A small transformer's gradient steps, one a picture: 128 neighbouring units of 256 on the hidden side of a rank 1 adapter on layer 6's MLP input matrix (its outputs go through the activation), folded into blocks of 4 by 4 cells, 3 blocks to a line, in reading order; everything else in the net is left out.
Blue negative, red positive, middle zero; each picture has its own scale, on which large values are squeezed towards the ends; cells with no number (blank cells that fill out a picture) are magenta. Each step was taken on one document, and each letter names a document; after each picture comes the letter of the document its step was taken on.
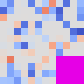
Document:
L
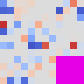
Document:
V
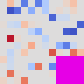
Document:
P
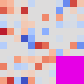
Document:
V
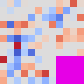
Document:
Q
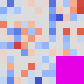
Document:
L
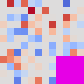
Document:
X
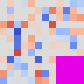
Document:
Q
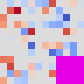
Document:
P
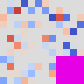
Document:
P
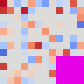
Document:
V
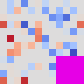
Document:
P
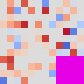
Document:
P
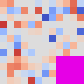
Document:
L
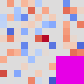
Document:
X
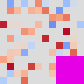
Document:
P
